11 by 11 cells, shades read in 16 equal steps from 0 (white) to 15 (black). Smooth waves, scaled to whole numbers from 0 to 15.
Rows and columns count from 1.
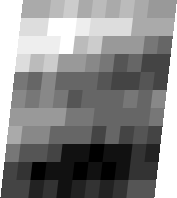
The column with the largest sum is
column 9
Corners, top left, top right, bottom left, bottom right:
5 6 11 10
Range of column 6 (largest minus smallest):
13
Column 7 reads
5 2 6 8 10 9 9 11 15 14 12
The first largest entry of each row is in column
10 9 11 10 8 5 7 7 7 3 5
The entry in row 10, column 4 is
14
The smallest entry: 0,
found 3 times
